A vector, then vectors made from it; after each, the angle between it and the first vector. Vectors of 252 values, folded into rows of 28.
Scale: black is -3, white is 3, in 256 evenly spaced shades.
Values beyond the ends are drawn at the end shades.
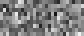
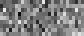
partly aligned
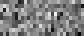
nearly opposite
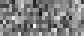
partly aligned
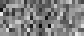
partly aligned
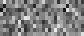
partly aligned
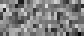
nearly opposite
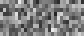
nearly parallel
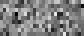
nearly opposite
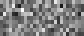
partly opposed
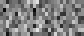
partly opposed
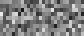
partly aligned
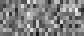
orthogonal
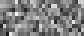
orthogonal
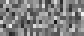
orthogonal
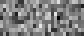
nearly opposite
